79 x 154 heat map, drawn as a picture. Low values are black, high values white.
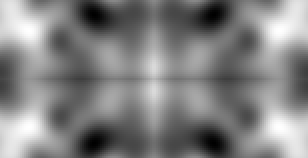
Slope: none. Average level on the scale: 50%. Mirror symmetry: left to right and top to bottom. Grain: smooth. Lone odd cells: none.
